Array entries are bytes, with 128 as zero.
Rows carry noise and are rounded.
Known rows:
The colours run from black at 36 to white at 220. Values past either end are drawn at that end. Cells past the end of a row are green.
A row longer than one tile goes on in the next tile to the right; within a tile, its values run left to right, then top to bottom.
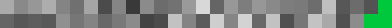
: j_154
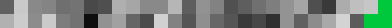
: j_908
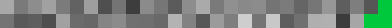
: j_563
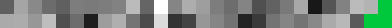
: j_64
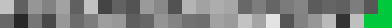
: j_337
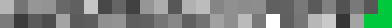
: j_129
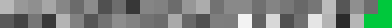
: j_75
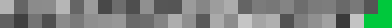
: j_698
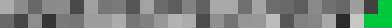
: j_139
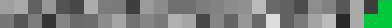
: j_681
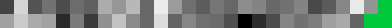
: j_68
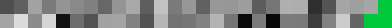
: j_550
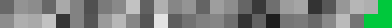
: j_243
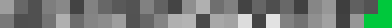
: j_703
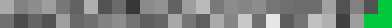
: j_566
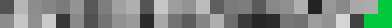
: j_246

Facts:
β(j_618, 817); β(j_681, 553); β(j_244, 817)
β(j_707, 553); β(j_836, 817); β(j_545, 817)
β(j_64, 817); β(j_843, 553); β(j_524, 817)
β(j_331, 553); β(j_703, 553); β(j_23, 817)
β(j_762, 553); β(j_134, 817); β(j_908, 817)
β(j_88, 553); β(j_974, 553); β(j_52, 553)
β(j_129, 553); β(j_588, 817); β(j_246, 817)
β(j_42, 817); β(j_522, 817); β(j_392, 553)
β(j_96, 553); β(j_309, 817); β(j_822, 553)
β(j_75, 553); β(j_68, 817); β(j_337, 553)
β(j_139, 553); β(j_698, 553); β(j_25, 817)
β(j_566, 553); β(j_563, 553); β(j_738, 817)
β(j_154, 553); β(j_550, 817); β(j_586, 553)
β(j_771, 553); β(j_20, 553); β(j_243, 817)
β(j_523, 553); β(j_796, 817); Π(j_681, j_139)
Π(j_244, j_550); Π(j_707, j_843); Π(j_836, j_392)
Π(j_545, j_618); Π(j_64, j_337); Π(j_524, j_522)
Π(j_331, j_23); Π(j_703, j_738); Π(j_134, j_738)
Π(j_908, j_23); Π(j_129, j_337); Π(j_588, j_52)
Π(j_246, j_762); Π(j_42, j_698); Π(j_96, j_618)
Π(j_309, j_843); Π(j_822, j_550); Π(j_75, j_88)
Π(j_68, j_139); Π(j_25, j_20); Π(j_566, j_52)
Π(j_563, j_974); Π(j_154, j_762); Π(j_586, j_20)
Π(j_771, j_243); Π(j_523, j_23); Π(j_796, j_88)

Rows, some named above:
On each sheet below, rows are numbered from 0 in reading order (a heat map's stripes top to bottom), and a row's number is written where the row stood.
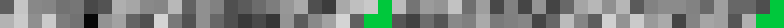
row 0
j_908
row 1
j_762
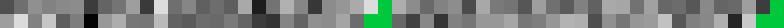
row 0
j_545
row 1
j_139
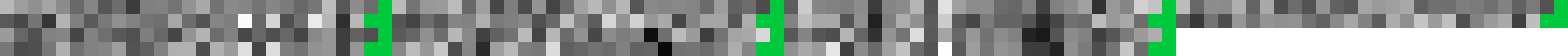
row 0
j_75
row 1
j_762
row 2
j_796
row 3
j_52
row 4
j_703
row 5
j_618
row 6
j_738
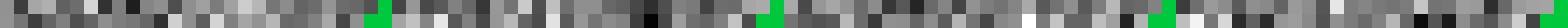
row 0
j_822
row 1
j_134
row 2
j_96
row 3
j_244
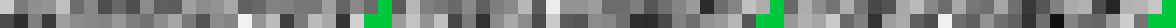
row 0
j_88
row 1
j_588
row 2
j_23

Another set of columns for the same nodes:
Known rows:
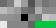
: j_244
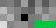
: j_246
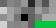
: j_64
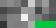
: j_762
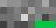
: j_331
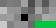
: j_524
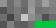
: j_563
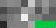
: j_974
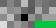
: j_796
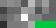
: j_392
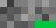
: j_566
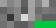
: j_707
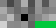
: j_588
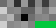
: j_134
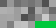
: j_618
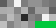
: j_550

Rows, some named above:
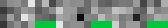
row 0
j_88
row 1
j_309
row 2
j_545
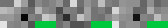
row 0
j_244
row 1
j_822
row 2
j_309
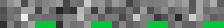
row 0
j_337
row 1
j_52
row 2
j_703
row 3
j_707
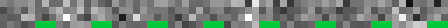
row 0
j_75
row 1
j_23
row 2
j_96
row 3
j_129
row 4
j_843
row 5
j_566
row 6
j_566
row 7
j_738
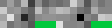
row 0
j_908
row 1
j_244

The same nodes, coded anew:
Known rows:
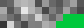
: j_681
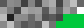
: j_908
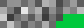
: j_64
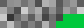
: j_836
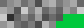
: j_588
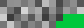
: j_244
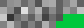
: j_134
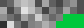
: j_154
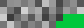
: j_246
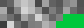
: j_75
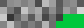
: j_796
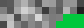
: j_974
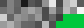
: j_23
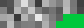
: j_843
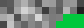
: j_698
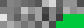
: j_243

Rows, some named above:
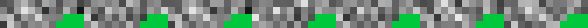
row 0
j_20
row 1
j_796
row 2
j_139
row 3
j_738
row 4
j_545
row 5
j_843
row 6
j_566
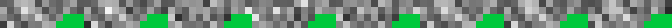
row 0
j_96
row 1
j_129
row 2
j_309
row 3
j_738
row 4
j_796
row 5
j_566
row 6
j_75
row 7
j_88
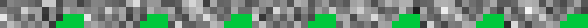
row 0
j_550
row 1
j_618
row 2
j_707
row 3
j_68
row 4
j_52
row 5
j_703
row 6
j_129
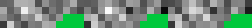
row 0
j_703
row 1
j_337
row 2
j_762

